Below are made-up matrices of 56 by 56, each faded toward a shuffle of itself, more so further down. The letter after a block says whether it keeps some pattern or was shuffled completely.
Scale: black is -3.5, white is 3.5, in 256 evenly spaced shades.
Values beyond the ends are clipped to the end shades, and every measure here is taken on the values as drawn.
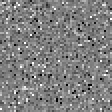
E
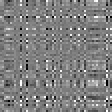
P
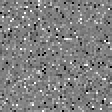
E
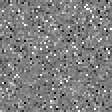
E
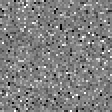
E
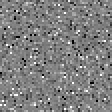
E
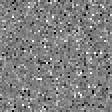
E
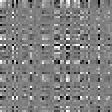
P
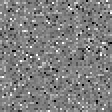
E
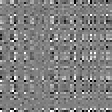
P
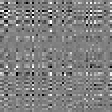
P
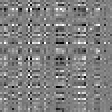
P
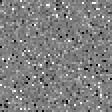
E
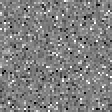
E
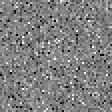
E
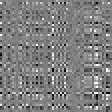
P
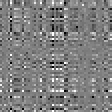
P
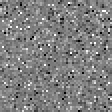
E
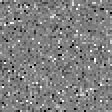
E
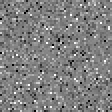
E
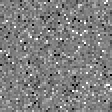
E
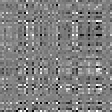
P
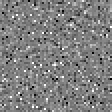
E
